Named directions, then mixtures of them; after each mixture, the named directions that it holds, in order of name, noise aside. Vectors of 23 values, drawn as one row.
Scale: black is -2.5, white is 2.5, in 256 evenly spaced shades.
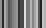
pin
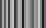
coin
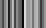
coin, pin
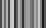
coin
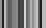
pin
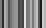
pin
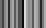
coin, pin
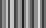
coin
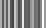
coin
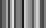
coin, pin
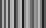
coin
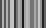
coin
